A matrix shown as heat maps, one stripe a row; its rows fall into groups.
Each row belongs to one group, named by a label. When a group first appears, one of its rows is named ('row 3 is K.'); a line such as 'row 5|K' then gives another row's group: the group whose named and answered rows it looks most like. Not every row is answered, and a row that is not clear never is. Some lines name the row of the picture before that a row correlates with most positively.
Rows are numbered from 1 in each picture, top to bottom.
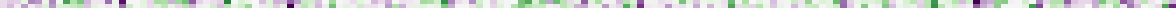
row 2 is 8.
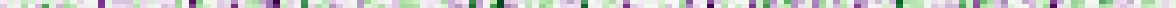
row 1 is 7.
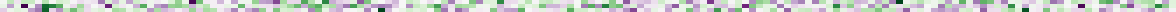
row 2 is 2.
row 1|7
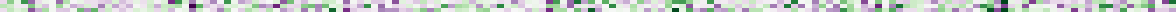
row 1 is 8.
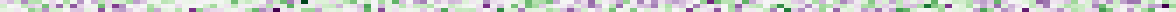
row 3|7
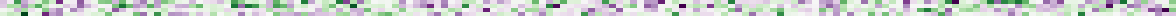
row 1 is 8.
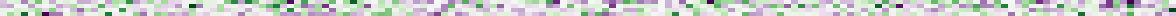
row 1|8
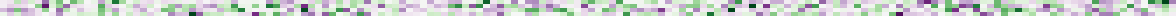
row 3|8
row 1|2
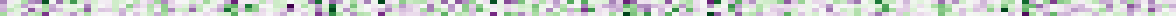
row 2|8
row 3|8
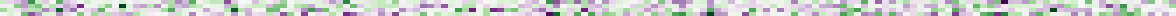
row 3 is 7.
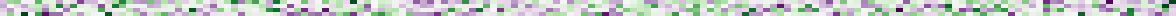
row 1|8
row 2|2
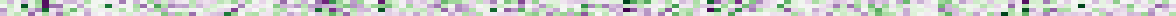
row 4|8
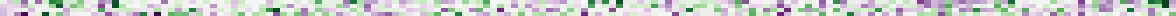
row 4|2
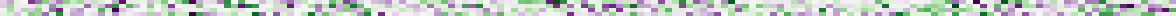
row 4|7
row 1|8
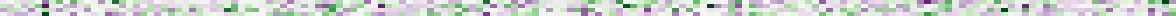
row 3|8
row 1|2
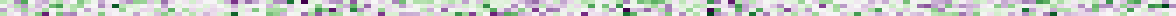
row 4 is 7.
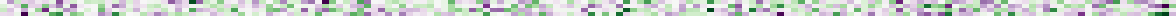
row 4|2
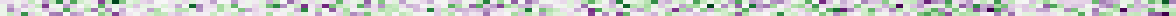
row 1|2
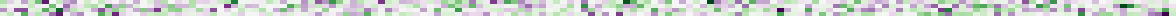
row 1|7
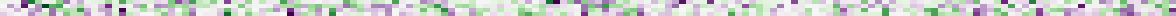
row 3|8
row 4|8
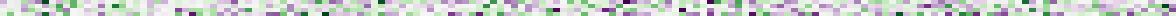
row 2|2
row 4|7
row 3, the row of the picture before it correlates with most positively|1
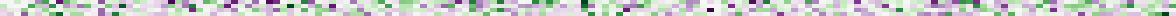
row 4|2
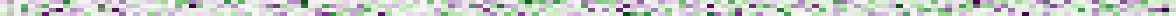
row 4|7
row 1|8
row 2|7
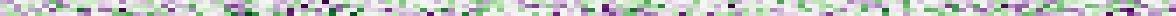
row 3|8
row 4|8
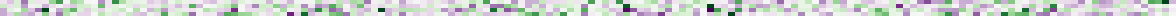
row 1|2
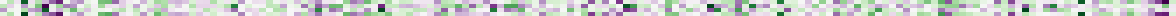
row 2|7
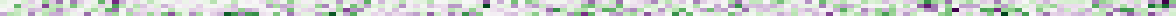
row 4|8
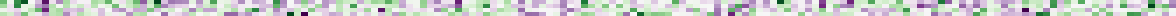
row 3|7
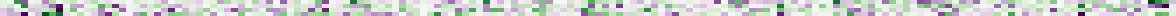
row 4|2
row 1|2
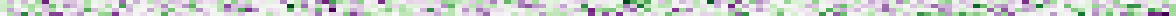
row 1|7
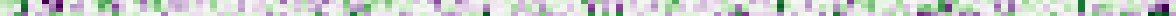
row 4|2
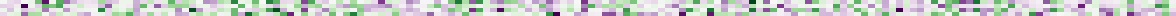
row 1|7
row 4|8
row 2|2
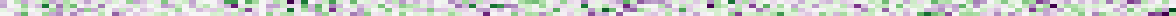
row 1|8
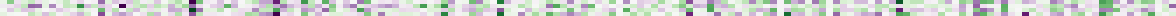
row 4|7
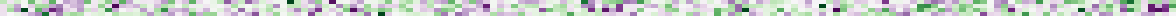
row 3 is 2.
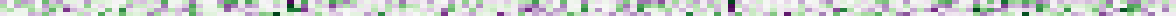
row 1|8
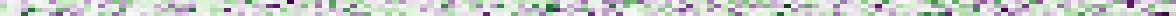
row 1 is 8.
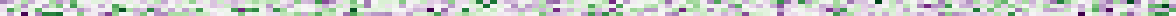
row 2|2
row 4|2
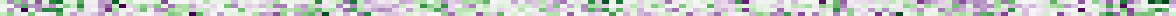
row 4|7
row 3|2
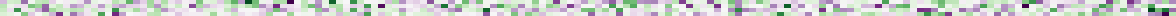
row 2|7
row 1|8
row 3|2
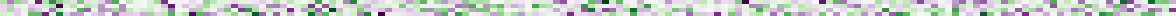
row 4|7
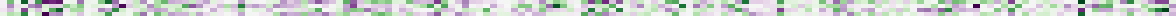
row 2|8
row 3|2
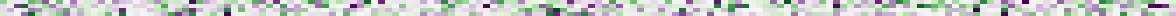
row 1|7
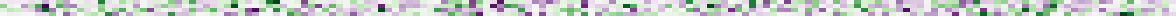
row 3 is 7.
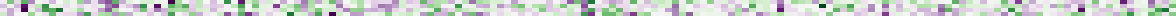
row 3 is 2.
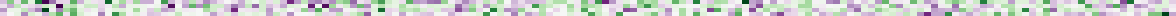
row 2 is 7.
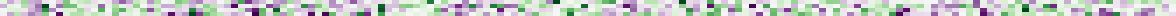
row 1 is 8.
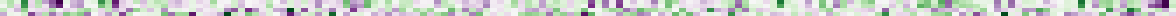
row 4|8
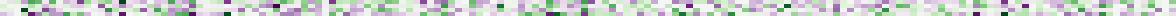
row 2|7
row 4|8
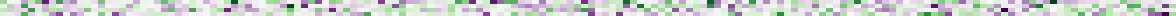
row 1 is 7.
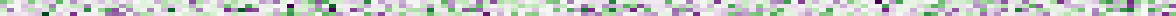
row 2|8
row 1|7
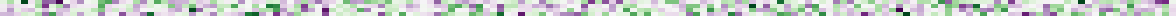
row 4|7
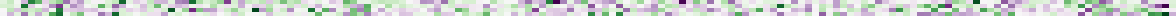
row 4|2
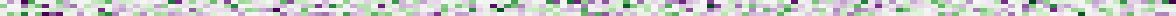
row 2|7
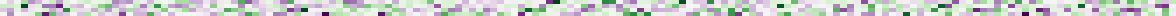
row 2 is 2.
